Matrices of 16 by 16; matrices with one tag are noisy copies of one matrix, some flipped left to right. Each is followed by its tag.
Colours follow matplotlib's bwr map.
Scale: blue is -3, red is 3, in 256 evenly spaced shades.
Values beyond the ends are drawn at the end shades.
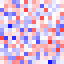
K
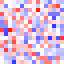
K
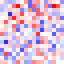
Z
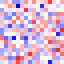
K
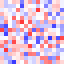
K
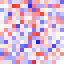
Z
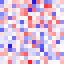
Z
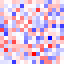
K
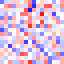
Z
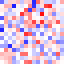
Z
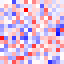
K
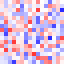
K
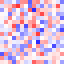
Z
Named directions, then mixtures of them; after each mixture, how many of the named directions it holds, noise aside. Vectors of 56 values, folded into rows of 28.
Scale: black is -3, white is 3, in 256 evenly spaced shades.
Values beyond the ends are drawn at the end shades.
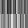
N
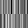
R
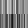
one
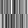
one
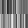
one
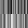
two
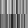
one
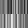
two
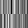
one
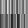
one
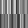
two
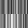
two
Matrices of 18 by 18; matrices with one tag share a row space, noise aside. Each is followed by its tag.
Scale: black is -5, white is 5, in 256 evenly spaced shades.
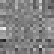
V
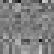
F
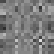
V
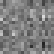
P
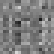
F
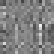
V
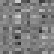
F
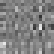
V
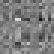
F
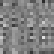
P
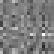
P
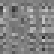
P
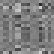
F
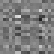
F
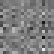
P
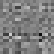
F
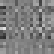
V
